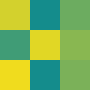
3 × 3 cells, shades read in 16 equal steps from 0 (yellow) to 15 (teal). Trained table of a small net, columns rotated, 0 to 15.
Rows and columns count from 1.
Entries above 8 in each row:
2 1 1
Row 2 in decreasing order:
12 7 1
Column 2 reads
15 1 15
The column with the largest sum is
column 2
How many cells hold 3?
0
